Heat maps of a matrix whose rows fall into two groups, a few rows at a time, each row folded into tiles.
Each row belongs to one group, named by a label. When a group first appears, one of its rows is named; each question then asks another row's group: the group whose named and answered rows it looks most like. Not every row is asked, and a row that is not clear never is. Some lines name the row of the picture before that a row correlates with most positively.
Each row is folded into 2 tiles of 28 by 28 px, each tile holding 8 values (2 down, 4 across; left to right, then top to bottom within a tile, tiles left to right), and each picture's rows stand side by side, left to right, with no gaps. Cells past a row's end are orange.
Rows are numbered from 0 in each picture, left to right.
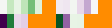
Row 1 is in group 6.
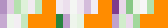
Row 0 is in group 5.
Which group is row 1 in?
6
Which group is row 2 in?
5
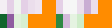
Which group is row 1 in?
6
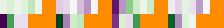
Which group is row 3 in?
6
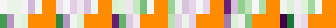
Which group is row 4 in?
5
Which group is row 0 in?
6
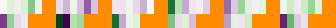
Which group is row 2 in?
6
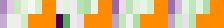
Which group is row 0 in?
5
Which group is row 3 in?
5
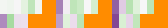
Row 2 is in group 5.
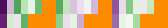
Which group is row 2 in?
5
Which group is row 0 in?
5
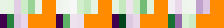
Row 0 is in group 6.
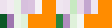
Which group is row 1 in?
6
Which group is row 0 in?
6
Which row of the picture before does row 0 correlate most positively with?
3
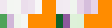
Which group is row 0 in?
6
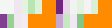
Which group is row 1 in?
5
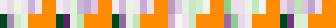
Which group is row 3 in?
5
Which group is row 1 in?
6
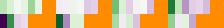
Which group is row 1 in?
6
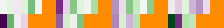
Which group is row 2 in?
5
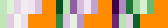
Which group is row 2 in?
5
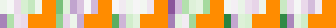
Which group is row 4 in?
6
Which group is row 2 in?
6
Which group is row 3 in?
5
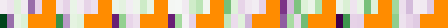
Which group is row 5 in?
5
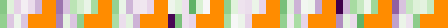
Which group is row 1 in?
5
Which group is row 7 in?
5
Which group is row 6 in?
5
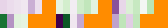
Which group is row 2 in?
5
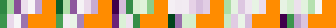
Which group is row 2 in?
5
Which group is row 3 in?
6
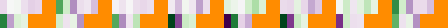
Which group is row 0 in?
6
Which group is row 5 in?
6
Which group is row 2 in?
6
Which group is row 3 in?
6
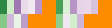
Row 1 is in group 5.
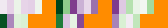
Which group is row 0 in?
6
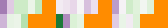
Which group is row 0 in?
5
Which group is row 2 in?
5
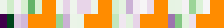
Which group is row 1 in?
6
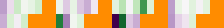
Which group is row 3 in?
5
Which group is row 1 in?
6
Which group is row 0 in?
5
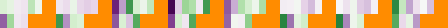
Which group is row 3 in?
5
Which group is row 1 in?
6
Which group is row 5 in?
6
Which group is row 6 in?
6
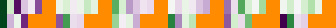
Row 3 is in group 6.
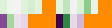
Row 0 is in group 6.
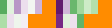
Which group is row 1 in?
5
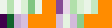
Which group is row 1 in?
5
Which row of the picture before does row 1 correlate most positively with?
1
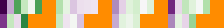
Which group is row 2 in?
5
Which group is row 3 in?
5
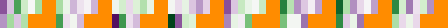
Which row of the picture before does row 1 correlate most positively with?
1
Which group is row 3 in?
6
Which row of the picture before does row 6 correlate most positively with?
1
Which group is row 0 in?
5
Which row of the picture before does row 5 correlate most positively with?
1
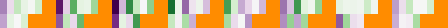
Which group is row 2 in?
5
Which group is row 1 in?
5
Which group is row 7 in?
5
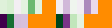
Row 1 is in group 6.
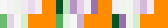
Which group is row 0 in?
6
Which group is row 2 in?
6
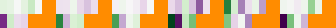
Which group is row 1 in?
6
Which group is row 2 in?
6
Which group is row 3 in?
6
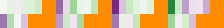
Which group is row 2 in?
5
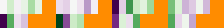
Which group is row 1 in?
6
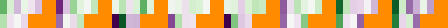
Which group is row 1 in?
5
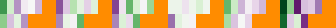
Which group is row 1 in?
5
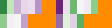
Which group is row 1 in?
5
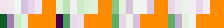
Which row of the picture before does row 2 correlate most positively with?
0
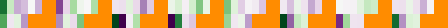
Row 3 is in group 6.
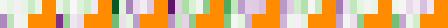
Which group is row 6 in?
5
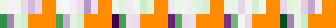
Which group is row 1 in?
6
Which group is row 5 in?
6
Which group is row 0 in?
6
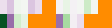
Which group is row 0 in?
6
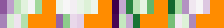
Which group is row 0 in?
5
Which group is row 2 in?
5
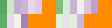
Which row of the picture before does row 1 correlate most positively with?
3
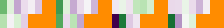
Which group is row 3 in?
6
